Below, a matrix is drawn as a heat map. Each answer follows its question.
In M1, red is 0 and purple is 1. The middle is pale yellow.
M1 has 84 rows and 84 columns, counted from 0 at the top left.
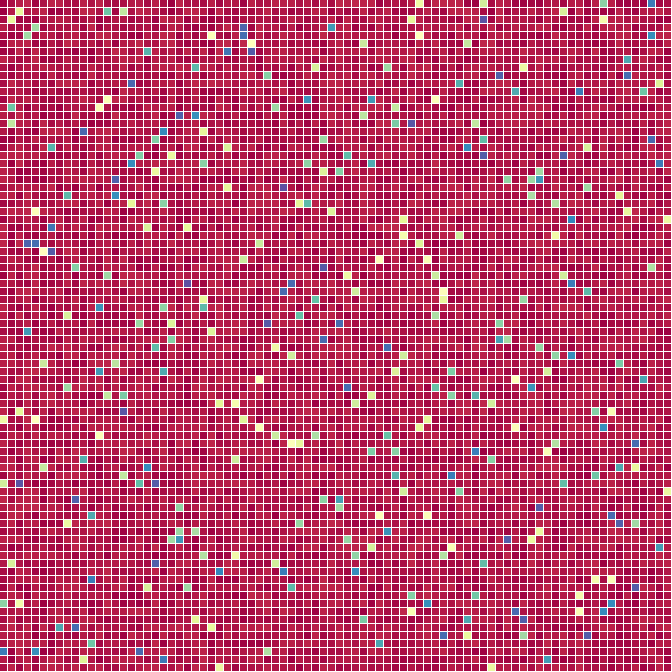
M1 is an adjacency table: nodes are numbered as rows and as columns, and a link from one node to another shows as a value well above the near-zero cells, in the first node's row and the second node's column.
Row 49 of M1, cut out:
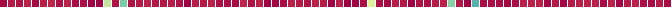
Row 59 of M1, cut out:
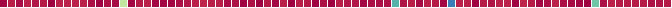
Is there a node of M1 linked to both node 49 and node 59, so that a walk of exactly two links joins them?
yes
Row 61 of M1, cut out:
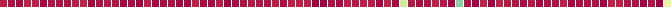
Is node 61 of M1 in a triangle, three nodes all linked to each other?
no
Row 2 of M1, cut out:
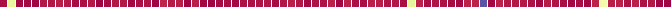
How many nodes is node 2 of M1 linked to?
4
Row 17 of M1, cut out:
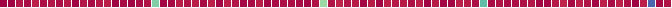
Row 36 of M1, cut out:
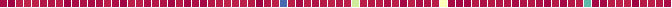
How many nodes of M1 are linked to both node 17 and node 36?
0
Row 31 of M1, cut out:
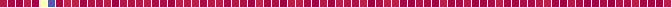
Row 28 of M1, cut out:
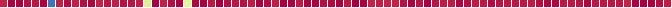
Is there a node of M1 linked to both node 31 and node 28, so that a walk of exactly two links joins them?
yes
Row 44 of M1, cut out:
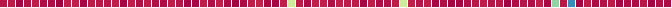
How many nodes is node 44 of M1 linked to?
4
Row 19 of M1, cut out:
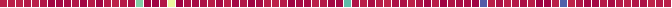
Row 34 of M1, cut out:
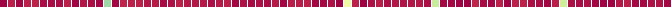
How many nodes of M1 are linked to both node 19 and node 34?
2
